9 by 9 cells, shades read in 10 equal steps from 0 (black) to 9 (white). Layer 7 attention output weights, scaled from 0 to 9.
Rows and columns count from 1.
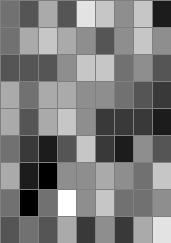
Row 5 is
6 3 6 7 5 2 2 2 1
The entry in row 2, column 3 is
7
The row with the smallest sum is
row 6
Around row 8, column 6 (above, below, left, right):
6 5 5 4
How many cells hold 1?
5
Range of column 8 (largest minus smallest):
5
